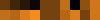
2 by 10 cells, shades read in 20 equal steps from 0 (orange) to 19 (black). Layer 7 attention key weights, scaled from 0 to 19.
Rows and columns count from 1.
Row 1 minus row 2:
7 9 14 18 0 0 -1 17 -2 0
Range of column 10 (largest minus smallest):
0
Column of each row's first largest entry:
8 5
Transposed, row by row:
11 4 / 14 5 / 16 2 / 18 0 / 10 10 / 10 10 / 4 5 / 19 2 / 8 10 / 3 3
